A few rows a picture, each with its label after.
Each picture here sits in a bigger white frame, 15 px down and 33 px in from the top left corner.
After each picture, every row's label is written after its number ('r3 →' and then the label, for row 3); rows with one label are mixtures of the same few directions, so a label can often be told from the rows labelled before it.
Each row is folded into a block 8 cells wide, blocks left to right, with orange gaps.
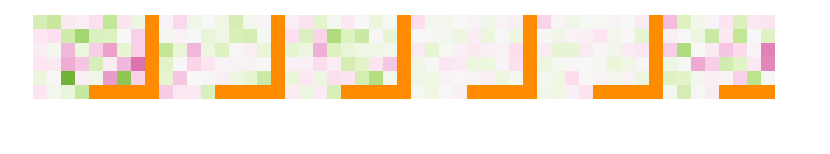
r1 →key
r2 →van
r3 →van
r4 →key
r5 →key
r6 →key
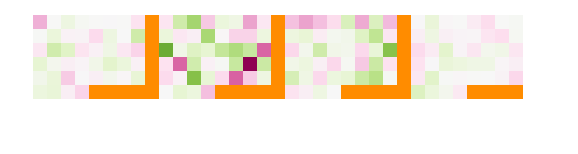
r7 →key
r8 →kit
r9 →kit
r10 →van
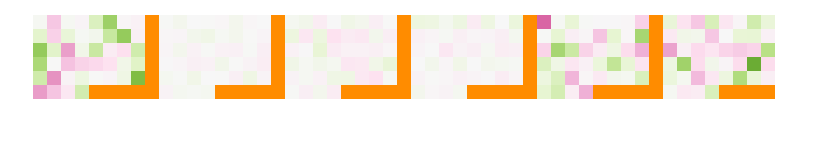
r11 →van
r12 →key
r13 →van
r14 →kit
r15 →key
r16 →kit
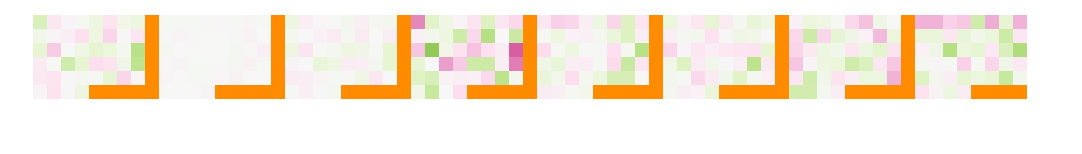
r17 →key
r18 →kit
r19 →key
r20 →key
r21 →kit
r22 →kit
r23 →van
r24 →kit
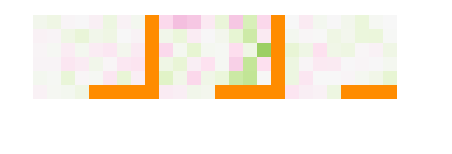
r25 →key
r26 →kit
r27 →van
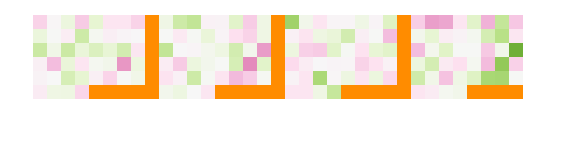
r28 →kit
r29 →kit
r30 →key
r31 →kit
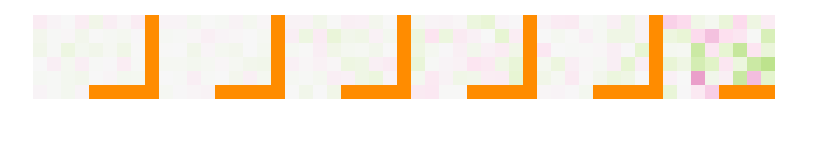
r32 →kit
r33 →key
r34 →van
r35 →van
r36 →kit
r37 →key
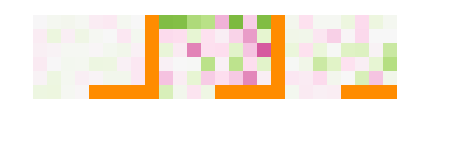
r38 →van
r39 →kit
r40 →key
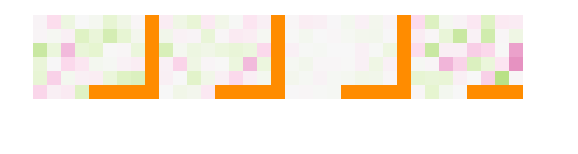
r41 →van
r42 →kit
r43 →kit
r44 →key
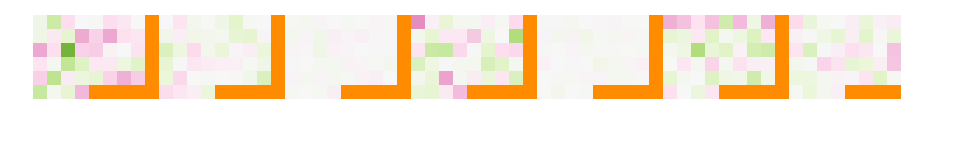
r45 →van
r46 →van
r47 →van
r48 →key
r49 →van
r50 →kit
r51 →key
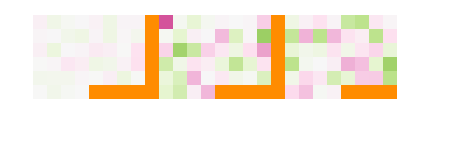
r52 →key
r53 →key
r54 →van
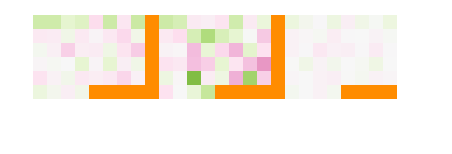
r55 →kit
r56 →key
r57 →kit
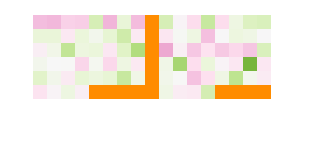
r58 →kit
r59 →kit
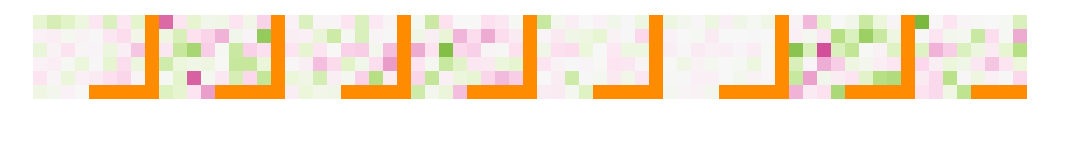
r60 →kit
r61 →key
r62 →key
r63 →van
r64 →key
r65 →kit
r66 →van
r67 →key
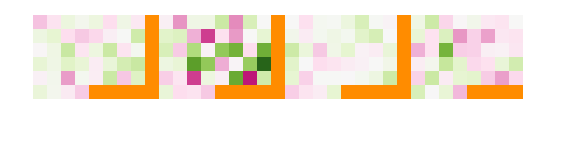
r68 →key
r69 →key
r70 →van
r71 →van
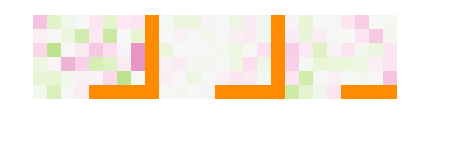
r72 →key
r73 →kit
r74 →van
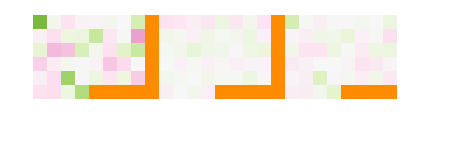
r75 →key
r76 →kit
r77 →key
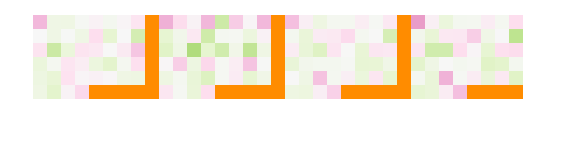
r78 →key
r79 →kit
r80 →key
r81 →key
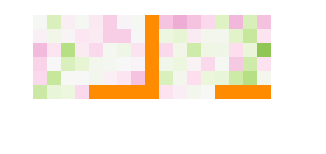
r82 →van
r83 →kit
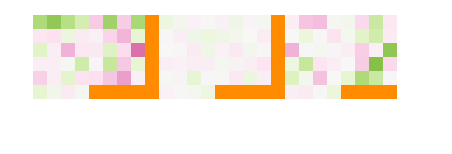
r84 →kit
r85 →key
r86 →kit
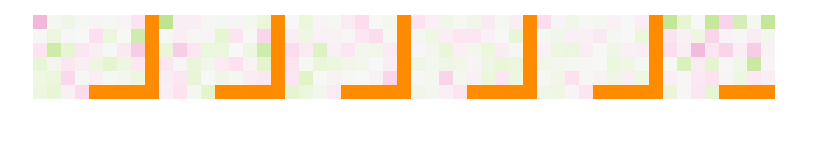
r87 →key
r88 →key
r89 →van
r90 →key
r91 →key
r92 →kit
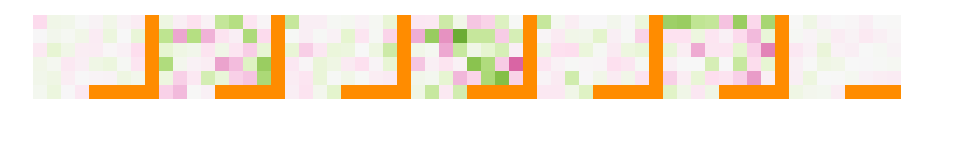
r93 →key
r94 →van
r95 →key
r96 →van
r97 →key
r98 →kit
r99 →van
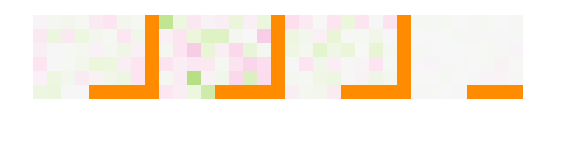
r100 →van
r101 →key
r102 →kit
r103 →kit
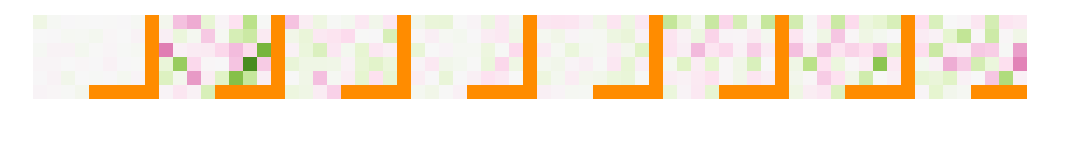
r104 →key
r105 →kit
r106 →key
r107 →kit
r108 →kit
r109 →kit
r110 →kit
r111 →key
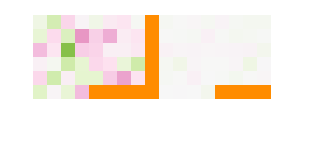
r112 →van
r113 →kit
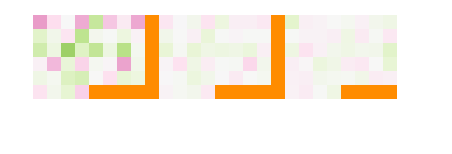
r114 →kit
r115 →kit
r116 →key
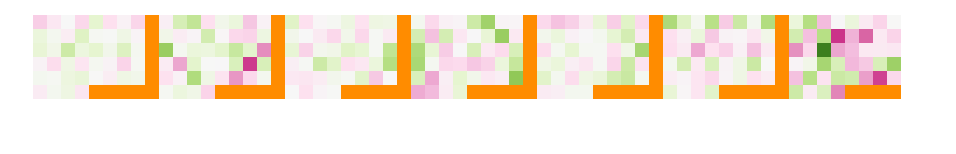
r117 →kit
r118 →kit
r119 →key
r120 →van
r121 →kit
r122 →kit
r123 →van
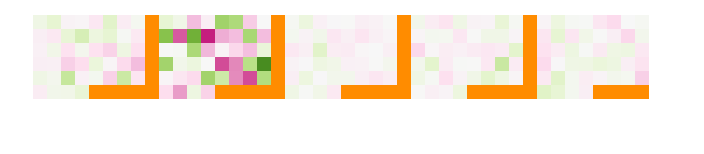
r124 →key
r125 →van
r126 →van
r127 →kit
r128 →van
